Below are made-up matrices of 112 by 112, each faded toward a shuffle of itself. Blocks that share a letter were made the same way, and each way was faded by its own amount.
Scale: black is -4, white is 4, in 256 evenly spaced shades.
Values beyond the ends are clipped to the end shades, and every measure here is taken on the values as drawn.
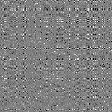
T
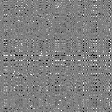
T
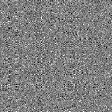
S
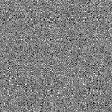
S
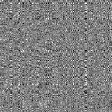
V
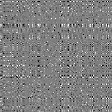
T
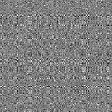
V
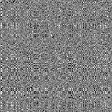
V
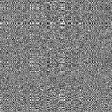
V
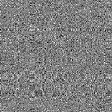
S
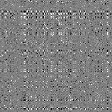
T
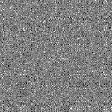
S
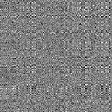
V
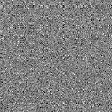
S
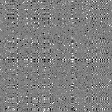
T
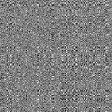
V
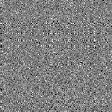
S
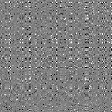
T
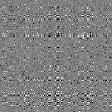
T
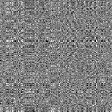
V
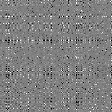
T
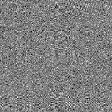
S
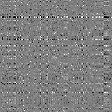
T
